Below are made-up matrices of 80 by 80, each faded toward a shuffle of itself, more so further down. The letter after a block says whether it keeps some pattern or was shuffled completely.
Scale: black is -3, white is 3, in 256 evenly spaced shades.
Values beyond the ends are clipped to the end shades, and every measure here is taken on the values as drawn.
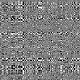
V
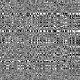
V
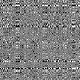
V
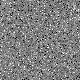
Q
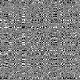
V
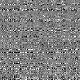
V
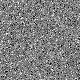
Q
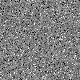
Q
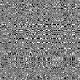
V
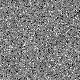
Q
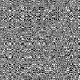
V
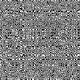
V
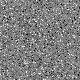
Q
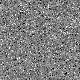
Q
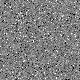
Q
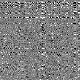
V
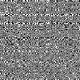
V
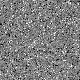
Q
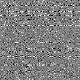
V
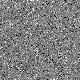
Q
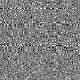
V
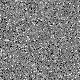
Q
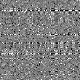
V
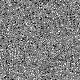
Q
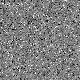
Q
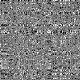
V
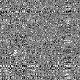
V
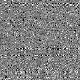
V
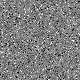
Q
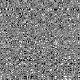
V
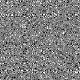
V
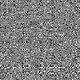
V
